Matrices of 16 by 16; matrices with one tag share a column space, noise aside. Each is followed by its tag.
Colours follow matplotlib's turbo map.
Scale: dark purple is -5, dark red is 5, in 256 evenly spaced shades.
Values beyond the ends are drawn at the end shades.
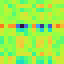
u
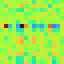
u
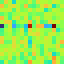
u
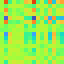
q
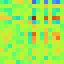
q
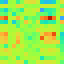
q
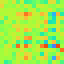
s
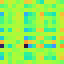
s
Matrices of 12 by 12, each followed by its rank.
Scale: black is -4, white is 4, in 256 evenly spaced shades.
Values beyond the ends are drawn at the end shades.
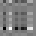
one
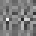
two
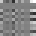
one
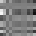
one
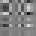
one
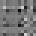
two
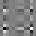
one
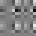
one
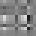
one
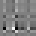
one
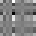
one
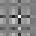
one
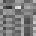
two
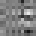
two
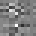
two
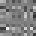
two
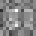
two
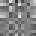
two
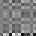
one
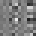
two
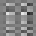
one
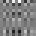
one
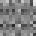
two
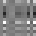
one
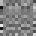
two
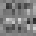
two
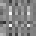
two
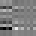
one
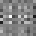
two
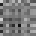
two
